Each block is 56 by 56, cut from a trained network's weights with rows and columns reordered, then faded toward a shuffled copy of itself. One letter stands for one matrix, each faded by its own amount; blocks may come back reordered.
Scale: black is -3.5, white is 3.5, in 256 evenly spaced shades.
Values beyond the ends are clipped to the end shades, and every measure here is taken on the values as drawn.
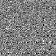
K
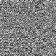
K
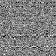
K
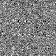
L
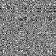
K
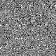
L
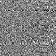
K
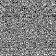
K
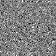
L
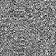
K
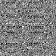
K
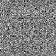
K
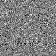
L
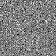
L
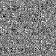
L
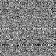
K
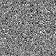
L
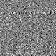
L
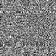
K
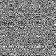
K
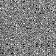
L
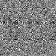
K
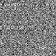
K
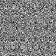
K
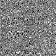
L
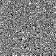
L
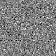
L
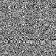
K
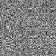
K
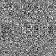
K
